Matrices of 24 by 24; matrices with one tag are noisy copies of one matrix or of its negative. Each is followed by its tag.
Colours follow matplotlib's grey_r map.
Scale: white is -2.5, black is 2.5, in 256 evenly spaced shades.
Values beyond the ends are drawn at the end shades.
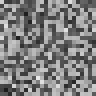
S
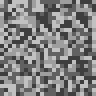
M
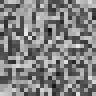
S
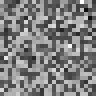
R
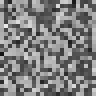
M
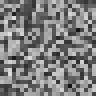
S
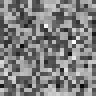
M
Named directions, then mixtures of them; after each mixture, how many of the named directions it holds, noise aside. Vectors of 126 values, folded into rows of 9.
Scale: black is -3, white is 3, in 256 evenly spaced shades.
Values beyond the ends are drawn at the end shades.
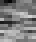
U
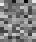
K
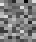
one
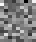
one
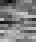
one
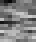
one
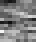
one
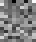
one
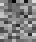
one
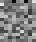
one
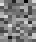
one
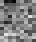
two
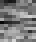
one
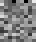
one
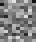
one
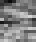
one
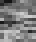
one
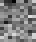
two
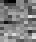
two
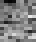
two
